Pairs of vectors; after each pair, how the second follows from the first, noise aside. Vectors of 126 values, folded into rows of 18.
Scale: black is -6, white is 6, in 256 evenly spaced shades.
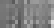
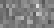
shuffled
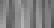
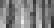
scaled up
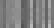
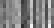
scaled up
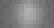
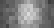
scaled up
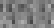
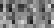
scaled up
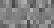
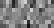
scaled up
